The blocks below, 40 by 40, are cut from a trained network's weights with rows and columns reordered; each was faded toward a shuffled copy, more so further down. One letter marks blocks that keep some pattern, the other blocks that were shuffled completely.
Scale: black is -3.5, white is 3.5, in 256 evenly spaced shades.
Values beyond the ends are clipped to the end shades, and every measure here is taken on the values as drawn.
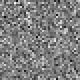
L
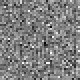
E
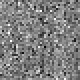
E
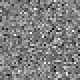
E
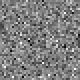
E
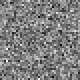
L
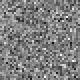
L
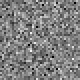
E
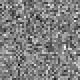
E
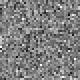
E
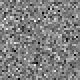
L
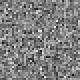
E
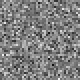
L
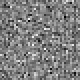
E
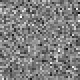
L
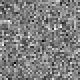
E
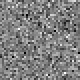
E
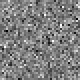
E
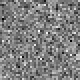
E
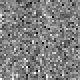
E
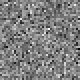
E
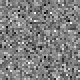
L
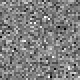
L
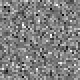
L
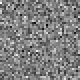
E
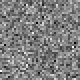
E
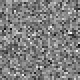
L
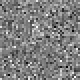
L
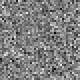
L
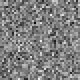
E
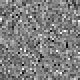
L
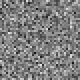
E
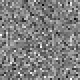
L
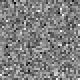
L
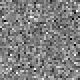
L
